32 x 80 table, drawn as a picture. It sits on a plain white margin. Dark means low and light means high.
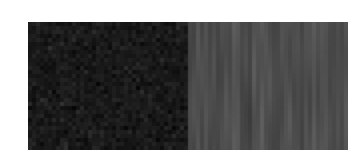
The table splits into one row of 2 panels. Panel 1,1: very low, fine-grained, faint in contrast. Panel 1,2: low, streaked downward, faint in contrast.
